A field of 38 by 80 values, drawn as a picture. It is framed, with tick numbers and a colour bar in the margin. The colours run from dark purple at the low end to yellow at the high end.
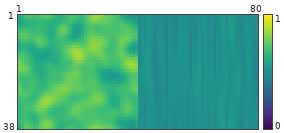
It is made of 1 by 2 panels. Panel 1,1: high, blotchy. Panel 1,2: middling, streaked downward, faint in contrast.
